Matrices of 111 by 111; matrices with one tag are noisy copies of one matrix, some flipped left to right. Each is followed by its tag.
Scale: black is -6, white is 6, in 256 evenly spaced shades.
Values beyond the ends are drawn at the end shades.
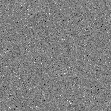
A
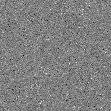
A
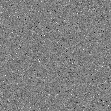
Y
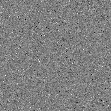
Y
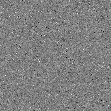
Y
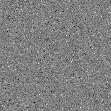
Y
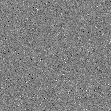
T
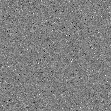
Y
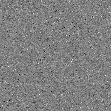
Y
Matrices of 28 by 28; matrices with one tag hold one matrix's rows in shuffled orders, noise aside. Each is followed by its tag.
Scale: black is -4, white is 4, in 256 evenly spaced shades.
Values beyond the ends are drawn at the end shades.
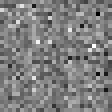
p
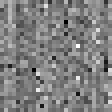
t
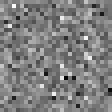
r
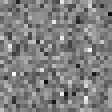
r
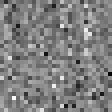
r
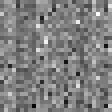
t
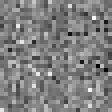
p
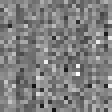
t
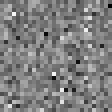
r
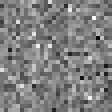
p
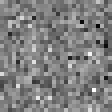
p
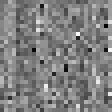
t
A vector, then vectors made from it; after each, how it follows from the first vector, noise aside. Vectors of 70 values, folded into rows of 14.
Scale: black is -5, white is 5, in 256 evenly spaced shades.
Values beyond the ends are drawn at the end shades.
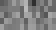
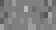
partly zeroed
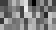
scaled up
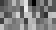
scaled up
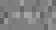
partly zeroed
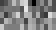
scaled up
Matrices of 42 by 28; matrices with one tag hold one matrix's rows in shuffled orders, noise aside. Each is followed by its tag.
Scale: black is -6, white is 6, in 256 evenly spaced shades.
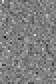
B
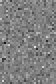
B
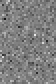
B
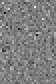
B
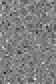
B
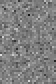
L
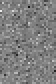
L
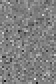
B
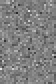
L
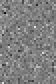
B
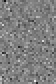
B
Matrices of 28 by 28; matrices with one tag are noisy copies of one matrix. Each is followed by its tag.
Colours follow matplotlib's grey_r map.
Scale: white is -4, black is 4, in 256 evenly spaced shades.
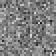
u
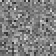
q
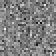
u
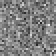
u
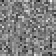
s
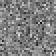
u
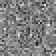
u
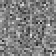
u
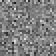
q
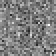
u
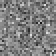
u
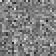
q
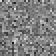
q
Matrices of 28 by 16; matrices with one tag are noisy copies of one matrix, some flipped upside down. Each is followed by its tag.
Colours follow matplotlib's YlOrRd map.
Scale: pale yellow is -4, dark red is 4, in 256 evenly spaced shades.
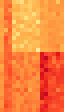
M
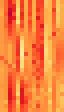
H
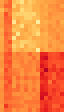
M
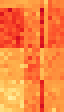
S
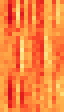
H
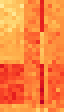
S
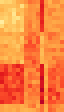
S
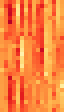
H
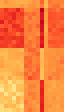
S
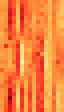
H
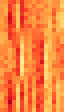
H
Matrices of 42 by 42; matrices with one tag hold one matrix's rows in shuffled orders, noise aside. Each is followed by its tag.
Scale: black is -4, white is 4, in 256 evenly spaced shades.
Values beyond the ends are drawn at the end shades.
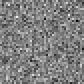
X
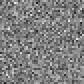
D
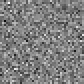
D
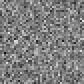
D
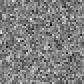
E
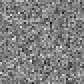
E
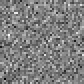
D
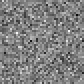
X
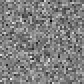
E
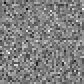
D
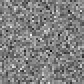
E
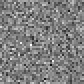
E
